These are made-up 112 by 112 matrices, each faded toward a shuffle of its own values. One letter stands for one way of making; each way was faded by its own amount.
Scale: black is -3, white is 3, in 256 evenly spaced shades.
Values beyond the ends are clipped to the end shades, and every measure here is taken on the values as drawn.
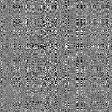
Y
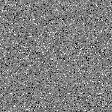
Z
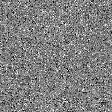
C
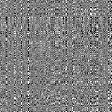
Y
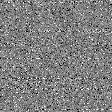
Z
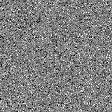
C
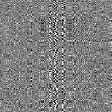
Y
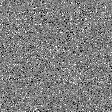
Z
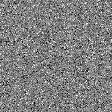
C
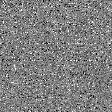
Z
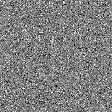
C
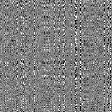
Y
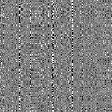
Y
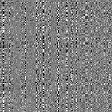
Y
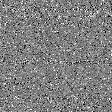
Z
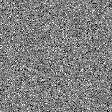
C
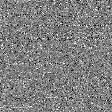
Z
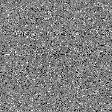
Z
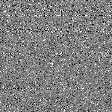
Z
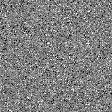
C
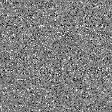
Z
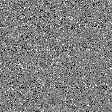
Z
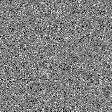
Z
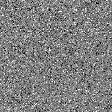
C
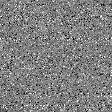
Z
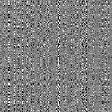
Y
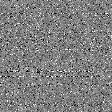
Z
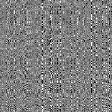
Y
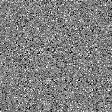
C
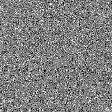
C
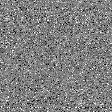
Z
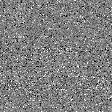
Z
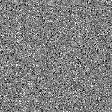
C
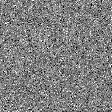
C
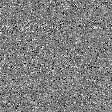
Z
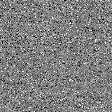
Z
